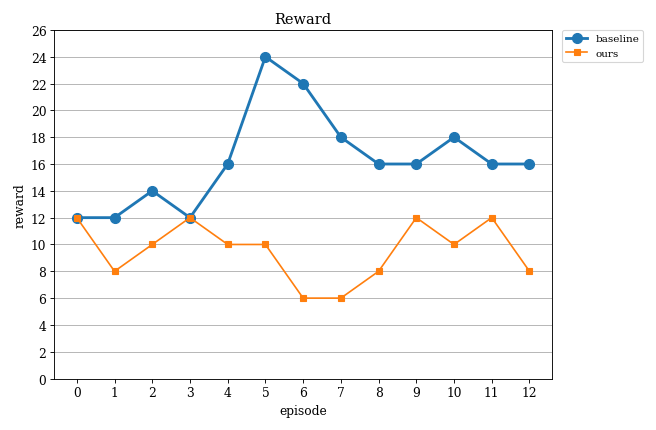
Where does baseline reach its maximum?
5
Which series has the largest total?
baseline
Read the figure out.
Title: Reward
x-axis: episode, ticks 0 1 2 3 4 5 6 7 8 9 10 11 12
y-axis: reward, ticks 0 2 4 6 8 10 12 14 16 18 20 22 24 26
Legend: baseline, ours
Values:
baseline: 12 12 14 12 16 24 22 18 16 16 18 16 16
ours: 12 8 10 12 10 10 6 6 8 12 10 12 8
